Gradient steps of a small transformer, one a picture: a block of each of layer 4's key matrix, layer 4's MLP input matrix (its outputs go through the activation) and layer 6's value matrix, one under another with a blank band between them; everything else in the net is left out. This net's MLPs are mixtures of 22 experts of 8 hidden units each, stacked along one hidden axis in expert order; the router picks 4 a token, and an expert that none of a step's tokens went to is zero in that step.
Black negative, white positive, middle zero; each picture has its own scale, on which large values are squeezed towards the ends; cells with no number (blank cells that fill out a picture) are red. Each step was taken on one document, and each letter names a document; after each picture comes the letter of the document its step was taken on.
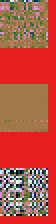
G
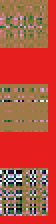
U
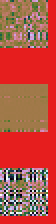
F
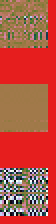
G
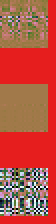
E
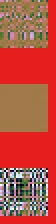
G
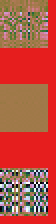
E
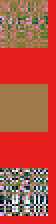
E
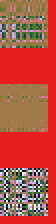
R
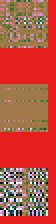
F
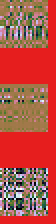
U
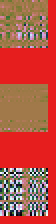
F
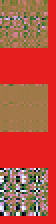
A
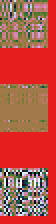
R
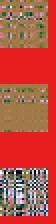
U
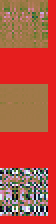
E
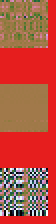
G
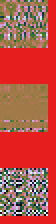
F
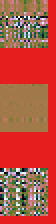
A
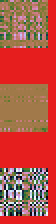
G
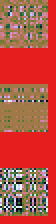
U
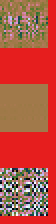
E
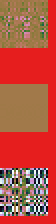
E
